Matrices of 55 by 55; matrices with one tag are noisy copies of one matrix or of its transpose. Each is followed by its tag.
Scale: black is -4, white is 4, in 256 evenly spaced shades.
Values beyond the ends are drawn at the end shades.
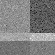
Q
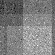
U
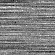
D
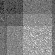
U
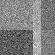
Q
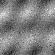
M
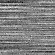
D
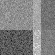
Q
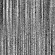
D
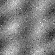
M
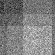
U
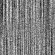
D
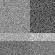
Q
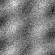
M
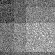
U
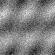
M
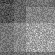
U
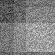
U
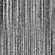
D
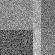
Q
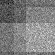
U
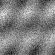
M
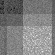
U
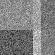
Q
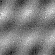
M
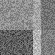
Q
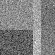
Q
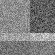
Q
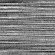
D
